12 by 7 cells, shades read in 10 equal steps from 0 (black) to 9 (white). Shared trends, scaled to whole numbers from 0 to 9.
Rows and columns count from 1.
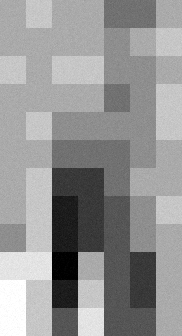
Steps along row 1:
up down same down same up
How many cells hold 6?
28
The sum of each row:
39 42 43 40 40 35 33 31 29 33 35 39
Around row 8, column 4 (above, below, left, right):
2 2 1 3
